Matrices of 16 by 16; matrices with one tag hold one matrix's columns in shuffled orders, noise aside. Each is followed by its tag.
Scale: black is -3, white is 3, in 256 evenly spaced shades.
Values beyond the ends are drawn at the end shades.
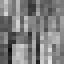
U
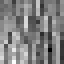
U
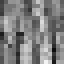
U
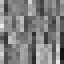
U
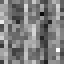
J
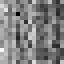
J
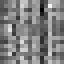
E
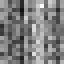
E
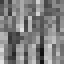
U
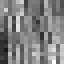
U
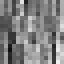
U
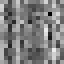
J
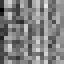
E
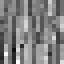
U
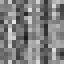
J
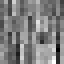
U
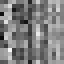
J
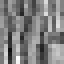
U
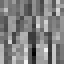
U
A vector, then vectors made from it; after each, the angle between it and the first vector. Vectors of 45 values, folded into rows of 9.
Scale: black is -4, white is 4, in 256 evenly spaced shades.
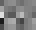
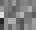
nearly parallel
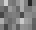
partly opposed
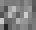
partly opposed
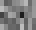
partly opposed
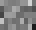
partly opposed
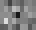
orthogonal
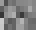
nearly opposite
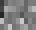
partly opposed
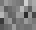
partly aligned
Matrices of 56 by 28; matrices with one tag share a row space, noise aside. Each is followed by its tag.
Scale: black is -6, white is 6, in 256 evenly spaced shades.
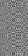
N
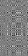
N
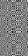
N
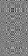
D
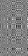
N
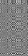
N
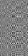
N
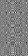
D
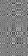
N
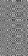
N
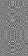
D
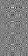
D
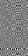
N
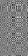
N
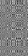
N
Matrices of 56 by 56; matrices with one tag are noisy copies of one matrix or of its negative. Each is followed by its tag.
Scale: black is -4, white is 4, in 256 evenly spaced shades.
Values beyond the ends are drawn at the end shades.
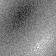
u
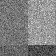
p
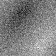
u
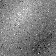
u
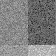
p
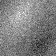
u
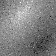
u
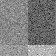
p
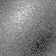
u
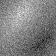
u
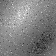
u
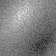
u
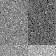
p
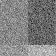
p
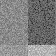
p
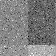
p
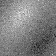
u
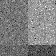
p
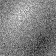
u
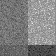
p
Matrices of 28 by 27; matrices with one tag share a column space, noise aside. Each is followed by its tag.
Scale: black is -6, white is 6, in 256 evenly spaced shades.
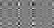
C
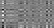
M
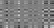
M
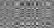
C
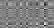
C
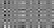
M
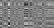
C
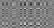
C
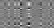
C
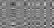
C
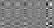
C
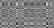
C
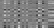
M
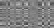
C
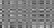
M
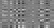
M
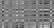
M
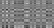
M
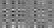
M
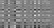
M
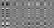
C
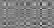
C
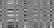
M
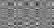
C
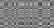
C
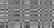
M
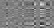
C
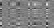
C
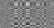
C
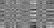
M
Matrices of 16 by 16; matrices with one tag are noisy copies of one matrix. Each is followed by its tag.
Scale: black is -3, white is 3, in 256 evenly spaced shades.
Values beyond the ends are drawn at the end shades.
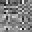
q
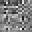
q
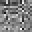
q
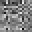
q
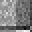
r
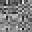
q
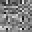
q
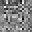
q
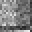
r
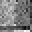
r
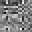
q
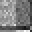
r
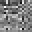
q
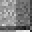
r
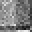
r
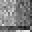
r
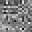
q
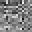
q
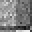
r
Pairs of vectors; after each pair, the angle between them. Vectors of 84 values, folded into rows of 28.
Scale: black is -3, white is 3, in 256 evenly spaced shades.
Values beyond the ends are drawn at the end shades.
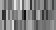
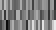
orthogonal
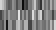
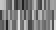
nearly parallel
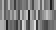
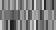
partly aligned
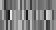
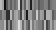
nearly parallel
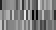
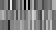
orthogonal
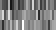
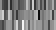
nearly parallel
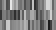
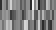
partly aligned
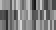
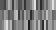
partly opposed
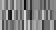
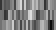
partly opposed
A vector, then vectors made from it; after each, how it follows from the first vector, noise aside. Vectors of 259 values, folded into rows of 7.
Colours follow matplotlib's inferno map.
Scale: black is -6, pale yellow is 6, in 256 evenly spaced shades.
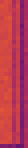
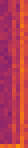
negated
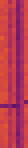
wrapped around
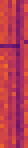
wrapped around
